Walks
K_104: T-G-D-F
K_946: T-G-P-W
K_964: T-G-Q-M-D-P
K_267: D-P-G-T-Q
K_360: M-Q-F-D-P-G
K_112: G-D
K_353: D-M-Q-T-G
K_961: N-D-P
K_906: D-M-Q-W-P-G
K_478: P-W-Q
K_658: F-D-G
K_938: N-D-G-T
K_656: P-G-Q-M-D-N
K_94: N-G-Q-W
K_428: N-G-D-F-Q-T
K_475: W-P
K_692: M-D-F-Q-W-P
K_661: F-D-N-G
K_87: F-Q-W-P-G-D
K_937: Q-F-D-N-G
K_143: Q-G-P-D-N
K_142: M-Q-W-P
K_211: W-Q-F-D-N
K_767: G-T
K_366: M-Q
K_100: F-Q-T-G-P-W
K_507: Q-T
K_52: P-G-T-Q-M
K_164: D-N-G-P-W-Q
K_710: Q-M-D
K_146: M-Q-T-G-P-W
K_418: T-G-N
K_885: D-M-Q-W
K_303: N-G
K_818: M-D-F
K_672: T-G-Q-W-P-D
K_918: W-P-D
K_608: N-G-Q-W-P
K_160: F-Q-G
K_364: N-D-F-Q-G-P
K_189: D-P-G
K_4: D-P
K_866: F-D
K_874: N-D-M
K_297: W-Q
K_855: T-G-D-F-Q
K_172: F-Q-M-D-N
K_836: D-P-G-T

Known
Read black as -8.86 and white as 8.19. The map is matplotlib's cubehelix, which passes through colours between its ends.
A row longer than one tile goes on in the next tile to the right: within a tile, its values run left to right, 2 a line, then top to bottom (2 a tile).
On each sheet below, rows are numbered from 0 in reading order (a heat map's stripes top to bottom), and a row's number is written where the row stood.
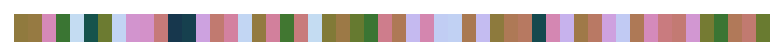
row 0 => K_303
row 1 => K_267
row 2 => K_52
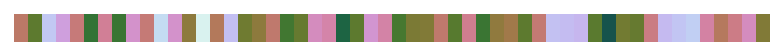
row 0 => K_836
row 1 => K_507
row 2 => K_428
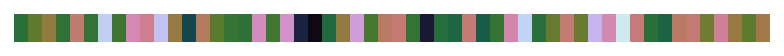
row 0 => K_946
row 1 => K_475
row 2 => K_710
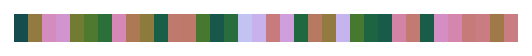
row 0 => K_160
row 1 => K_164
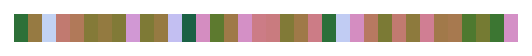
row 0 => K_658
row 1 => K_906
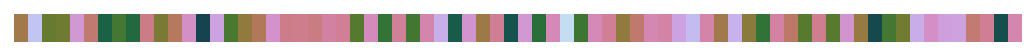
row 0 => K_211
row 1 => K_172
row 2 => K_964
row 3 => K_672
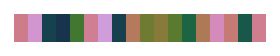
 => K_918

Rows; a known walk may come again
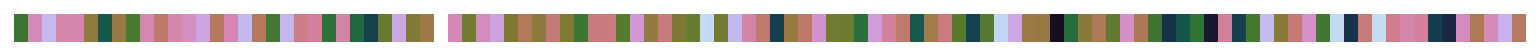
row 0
K_937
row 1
K_364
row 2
K_189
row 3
K_160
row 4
K_297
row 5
K_303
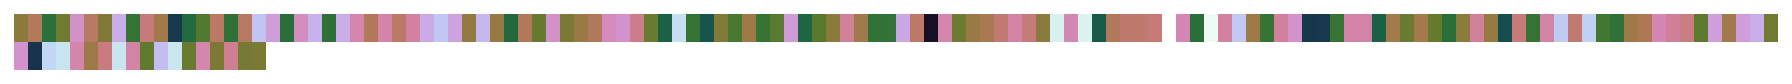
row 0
K_94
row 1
K_964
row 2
K_818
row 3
K_608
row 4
K_938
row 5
K_918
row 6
K_661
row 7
K_353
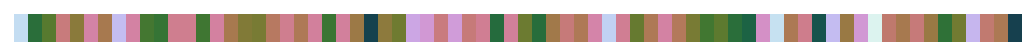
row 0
K_710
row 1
K_672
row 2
K_146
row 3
K_874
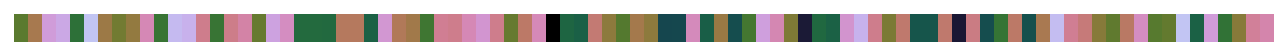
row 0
K_360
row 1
K_4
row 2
K_478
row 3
K_142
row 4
K_658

